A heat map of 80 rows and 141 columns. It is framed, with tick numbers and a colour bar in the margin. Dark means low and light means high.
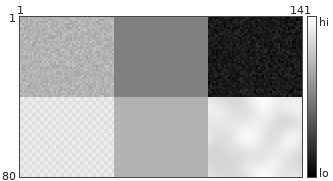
It is made of 2 by 3 panels. Panel 1,1: high, fine-grained, faint in contrast. Panel 1,2: middling, flat. Panel 1,3: very low, fine-grained, faint in contrast. Panel 2,1: very high, checkered, faint in contrast. Panel 2,2: high, flat. Panel 2,3: very high, smooth, faint in contrast.
